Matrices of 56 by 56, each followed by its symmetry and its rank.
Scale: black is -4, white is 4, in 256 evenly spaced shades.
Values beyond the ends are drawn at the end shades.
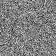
antisymmetric, full rank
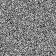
neither, full rank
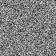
neither, full rank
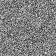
neither, full rank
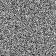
antisymmetric, full rank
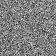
antisymmetric, full rank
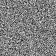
antisymmetric, full rank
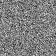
antisymmetric, full rank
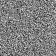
antisymmetric, full rank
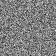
antisymmetric, full rank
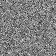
antisymmetric, full rank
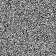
neither, full rank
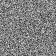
neither, full rank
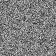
neither, full rank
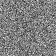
neither, full rank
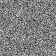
neither, full rank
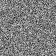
neither, full rank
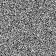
antisymmetric, full rank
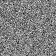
neither, full rank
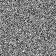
neither, full rank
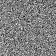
antisymmetric, full rank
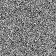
neither, full rank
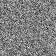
antisymmetric, full rank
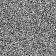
antisymmetric, full rank
